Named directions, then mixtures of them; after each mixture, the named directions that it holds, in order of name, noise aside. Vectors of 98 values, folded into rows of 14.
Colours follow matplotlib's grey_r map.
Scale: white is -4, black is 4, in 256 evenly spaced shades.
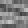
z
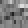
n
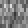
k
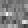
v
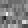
v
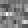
v, z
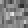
n, v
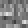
k, v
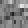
n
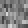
k, v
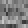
v, z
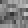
n, z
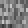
k, z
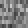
k, z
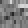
n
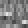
k, v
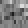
n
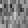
k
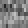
k, z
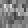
k, z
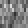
k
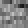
n, z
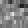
n
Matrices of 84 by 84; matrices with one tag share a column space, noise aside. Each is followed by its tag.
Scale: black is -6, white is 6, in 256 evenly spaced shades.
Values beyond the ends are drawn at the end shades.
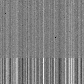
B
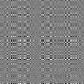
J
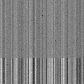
B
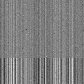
B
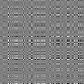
J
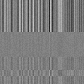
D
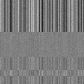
D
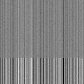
B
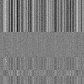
D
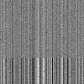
B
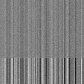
B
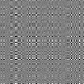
J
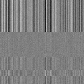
D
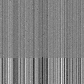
B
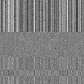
D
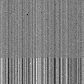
B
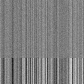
B
